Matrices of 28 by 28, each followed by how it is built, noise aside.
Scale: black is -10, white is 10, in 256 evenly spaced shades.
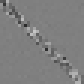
banded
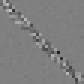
banded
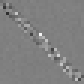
banded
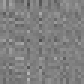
low rank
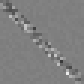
banded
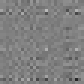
low rank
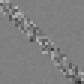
banded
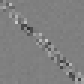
banded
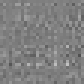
low rank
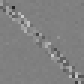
banded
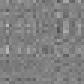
low rank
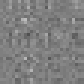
low rank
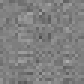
low rank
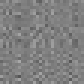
low rank
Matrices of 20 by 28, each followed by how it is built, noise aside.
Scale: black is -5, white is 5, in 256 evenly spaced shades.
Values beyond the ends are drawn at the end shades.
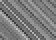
Toeplitz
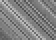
Toeplitz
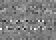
uneven rows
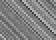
Toeplitz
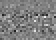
uneven rows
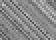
Toeplitz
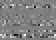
uneven rows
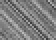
Toeplitz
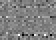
uneven rows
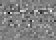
uneven rows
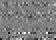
uneven rows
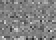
uneven rows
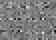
uneven rows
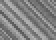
Toeplitz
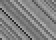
Toeplitz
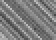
Toeplitz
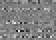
uneven rows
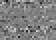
uneven rows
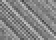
Toeplitz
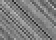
Toeplitz
